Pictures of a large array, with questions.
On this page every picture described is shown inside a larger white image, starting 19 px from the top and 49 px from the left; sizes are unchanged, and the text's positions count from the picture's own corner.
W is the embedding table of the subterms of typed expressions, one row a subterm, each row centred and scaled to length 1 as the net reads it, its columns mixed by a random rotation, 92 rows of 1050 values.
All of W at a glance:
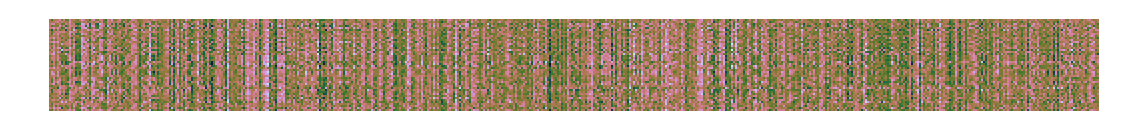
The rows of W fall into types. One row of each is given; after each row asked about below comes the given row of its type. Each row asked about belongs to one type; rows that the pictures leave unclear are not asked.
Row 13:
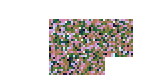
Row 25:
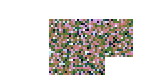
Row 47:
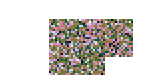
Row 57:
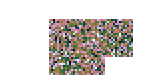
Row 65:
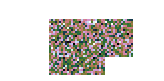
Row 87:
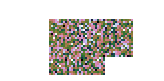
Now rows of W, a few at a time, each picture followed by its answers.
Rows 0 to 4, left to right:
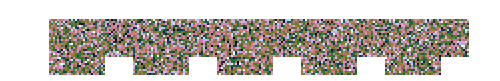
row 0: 57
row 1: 13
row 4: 87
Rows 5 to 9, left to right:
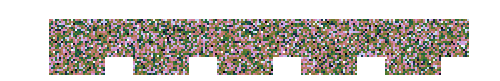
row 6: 13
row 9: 87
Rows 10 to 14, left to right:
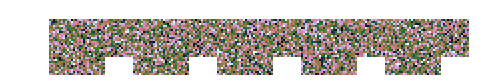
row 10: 47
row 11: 47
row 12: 25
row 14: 57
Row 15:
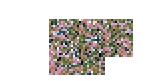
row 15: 47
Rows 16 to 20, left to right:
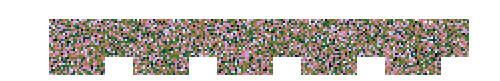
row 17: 65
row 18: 87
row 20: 47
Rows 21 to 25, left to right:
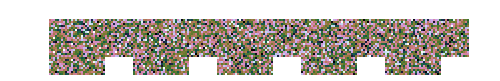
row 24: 47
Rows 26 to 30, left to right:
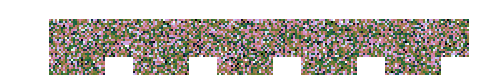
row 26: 87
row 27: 47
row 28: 57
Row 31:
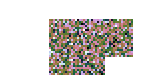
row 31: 25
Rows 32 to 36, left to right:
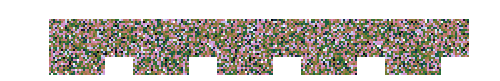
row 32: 57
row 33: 87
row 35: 87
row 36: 65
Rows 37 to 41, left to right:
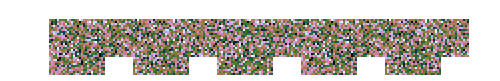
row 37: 47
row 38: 65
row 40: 47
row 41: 65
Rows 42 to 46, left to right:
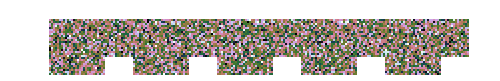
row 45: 65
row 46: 25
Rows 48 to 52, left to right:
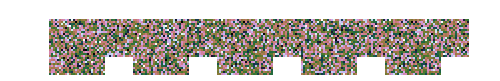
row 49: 87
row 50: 65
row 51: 13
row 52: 65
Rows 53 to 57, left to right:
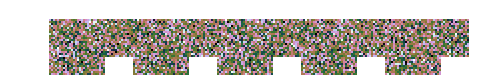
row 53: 65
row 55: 87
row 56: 65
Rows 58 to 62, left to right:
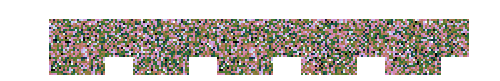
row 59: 87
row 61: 57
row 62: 47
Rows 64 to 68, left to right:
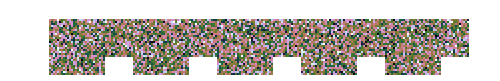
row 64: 87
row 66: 13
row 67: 25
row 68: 13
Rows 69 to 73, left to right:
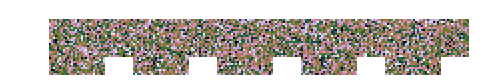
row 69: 25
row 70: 57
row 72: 13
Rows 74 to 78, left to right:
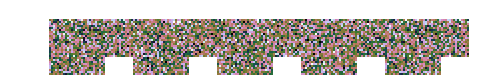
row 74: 13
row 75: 65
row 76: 65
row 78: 13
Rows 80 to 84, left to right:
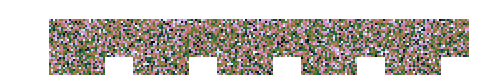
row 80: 65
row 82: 25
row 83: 25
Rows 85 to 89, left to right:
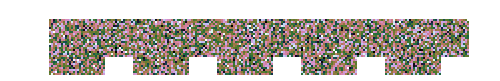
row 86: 47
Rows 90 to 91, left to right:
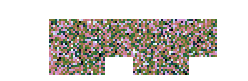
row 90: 47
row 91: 25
